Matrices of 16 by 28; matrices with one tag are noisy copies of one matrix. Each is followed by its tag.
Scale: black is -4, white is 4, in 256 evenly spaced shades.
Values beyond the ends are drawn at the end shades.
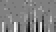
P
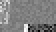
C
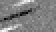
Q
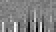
P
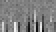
P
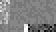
C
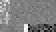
C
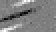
Q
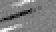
Q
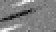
Q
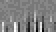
P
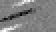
Q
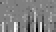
P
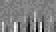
P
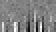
P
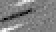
Q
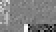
C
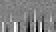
P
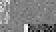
C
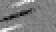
Q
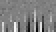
P
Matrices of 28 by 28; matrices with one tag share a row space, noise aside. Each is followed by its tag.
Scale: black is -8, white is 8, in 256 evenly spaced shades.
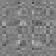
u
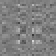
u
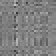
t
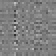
t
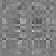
u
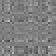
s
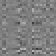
u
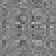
u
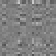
u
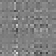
t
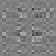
u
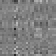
t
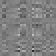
u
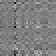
t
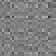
s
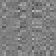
u
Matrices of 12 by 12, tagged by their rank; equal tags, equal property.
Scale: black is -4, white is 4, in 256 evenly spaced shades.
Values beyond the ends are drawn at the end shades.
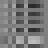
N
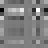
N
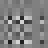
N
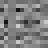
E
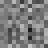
E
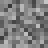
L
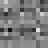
E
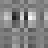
N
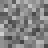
L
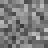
L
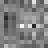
E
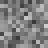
L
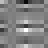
N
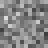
L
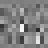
E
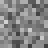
L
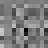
E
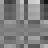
N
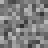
L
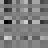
N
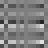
N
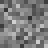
L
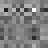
E
